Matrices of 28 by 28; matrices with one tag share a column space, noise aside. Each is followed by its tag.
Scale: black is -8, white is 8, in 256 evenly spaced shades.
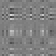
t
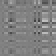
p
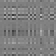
t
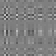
t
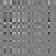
p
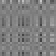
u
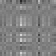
u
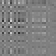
p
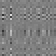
t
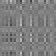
u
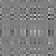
t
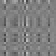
u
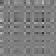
p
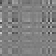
p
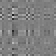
t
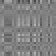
u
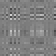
t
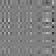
p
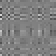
t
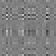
t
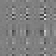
t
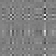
t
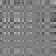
p
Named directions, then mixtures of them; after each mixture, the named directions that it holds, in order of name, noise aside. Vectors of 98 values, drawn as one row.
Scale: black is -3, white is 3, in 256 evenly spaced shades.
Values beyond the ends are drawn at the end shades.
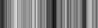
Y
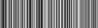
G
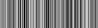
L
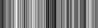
L, Y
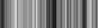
Y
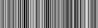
L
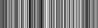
G, L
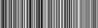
G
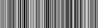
L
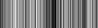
G, Y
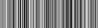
L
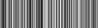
G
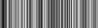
G, Y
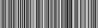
G, L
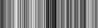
L, Y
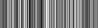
G, L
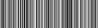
G, L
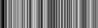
G, Y
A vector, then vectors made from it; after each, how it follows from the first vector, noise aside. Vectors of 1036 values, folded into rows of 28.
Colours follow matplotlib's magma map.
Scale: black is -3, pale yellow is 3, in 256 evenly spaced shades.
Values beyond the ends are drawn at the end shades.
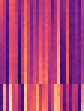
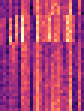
wrapped around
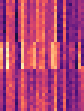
wrapped around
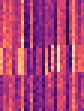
wrapped around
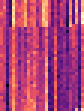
wrapped around
